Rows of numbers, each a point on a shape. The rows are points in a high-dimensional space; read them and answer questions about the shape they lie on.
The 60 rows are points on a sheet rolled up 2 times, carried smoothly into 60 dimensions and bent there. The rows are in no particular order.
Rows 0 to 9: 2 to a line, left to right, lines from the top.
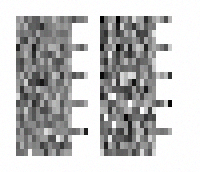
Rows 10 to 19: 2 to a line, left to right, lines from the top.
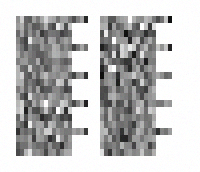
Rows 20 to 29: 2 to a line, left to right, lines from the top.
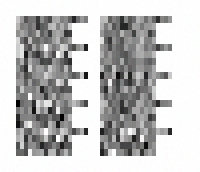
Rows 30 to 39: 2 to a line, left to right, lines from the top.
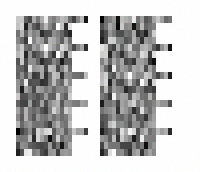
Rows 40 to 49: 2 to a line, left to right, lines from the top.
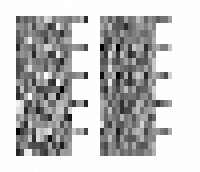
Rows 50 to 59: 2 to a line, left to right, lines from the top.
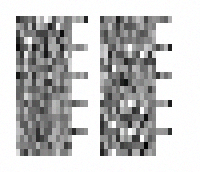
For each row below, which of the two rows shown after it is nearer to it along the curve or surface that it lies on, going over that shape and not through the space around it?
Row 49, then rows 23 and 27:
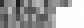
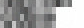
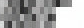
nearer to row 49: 23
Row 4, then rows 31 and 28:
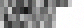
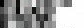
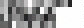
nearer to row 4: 31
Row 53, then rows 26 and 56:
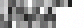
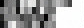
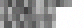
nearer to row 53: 26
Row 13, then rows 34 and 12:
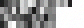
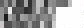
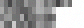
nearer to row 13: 34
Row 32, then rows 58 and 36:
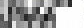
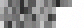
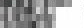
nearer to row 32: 58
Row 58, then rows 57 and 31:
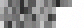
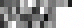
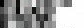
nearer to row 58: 31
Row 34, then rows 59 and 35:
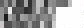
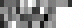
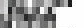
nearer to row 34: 59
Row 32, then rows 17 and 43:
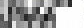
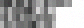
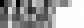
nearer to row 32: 43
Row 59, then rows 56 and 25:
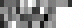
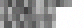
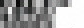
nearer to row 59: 25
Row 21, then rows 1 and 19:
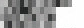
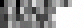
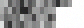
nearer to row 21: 19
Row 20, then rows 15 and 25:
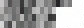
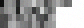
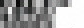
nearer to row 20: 25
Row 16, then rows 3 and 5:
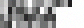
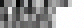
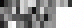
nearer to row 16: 5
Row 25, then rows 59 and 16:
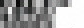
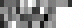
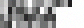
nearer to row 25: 59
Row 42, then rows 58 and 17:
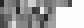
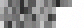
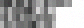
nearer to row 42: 17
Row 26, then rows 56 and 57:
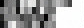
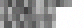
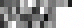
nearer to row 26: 57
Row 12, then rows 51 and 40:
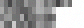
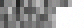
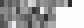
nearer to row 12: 51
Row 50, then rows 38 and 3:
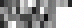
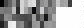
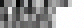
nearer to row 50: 38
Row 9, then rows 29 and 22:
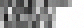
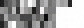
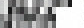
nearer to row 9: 29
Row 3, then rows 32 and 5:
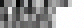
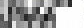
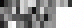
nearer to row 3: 5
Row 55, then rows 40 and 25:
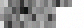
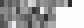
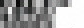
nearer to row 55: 25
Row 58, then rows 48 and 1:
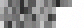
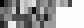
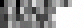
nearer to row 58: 1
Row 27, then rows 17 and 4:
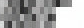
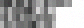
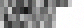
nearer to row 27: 4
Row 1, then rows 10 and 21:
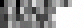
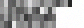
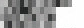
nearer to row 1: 21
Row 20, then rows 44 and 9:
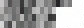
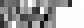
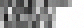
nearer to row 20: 9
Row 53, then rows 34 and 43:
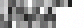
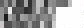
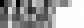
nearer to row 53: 43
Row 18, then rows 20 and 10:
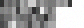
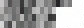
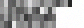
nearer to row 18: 10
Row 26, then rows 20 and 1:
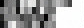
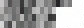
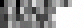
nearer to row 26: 1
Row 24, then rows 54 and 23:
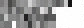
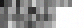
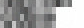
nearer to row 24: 54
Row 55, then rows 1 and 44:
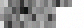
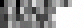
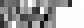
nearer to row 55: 1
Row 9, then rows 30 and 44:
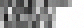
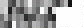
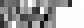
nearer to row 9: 44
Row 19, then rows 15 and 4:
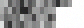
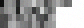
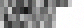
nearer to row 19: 4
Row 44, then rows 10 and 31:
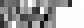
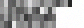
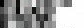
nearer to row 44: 31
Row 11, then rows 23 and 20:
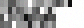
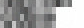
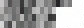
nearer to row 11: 20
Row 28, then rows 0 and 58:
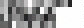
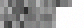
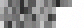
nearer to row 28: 58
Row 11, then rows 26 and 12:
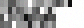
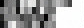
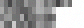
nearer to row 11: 26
